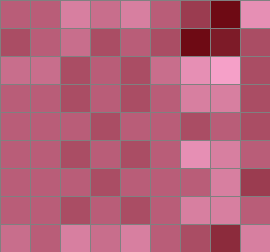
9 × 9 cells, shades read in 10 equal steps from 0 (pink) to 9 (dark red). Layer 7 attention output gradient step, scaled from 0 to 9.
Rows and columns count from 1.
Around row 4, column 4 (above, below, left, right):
4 5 5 5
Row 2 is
5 4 3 5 4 5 9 8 5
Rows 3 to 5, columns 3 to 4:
5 4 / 5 4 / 4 5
